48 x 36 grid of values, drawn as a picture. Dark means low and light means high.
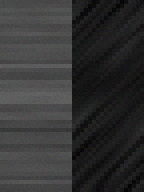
The table splits into one row of 2 panels. Panel 1,1: low, streaked across, faint in contrast. Panel 1,2: very low, slanting up to the right, faint in contrast.
